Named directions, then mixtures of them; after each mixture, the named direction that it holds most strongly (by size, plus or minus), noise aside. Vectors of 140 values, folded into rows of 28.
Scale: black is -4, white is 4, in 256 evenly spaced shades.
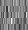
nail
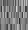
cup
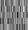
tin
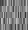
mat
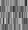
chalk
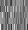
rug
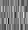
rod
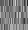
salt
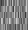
mat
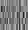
rod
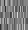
tin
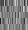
salt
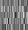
rod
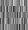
tin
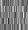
rod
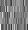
rug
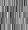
rug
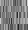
salt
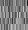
salt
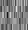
cup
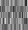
chalk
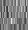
nail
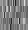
salt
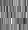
nail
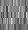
nail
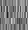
nail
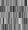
chalk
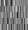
rug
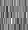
nail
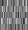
mat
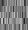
chalk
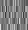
cup
